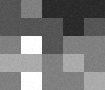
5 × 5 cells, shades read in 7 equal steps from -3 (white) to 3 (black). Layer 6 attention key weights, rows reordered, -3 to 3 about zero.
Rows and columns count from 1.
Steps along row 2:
same same up down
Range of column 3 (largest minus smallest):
2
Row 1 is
1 0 2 2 2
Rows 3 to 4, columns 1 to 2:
0 -3 / -1 -1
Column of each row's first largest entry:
3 4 3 3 1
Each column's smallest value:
-1 -3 0 -1 -1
